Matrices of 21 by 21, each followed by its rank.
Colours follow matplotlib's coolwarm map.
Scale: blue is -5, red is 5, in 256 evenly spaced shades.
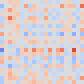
three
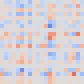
three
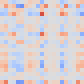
two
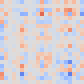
three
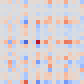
two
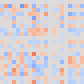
three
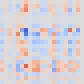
two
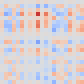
two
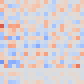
three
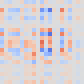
two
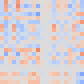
three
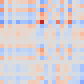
two
